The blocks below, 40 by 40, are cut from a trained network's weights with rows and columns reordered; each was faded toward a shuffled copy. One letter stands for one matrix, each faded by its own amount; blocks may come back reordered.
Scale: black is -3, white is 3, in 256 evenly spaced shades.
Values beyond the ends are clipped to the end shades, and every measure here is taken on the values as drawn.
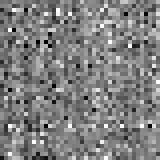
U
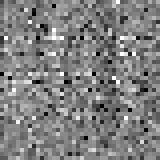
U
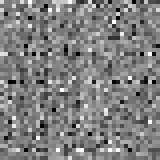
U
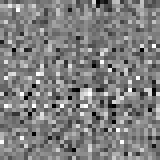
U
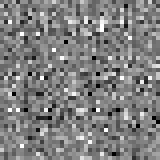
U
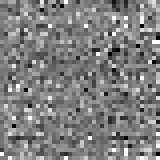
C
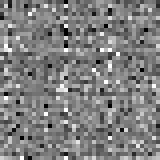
C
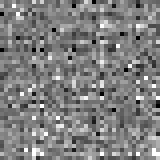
C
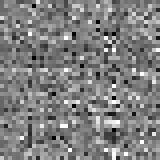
C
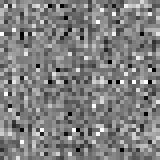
U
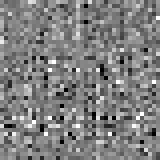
U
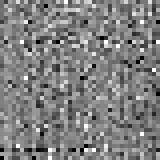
U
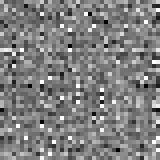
C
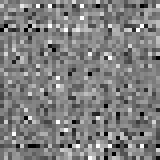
U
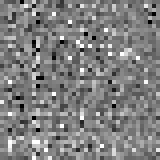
C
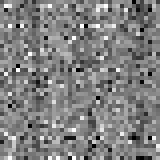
U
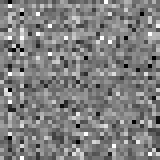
C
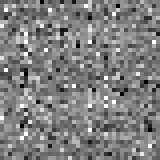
C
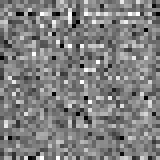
U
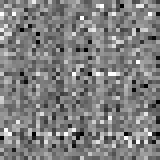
U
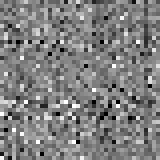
U
